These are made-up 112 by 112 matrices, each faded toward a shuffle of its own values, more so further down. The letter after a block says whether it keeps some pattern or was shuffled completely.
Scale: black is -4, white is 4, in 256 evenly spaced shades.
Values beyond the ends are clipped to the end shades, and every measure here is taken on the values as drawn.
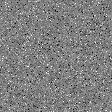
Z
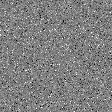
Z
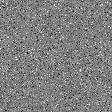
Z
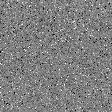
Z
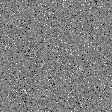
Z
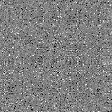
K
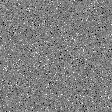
Z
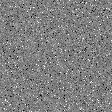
Z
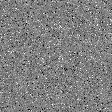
Z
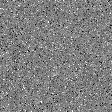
Z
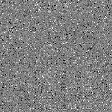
K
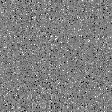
K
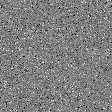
Z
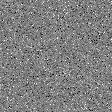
Z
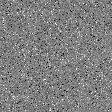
Z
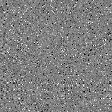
K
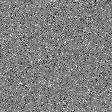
Z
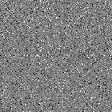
K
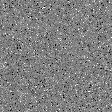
Z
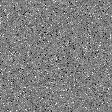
Z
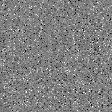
K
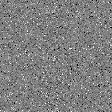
K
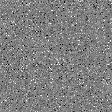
K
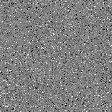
K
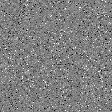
K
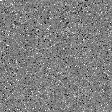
K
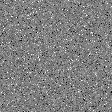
Z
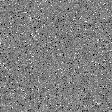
K
